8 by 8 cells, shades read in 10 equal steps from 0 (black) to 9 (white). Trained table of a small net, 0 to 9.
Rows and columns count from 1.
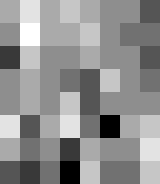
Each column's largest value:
8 9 6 8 7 7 6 8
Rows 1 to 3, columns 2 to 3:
8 6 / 9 6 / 7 5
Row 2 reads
5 9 6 6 7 5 4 4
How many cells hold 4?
9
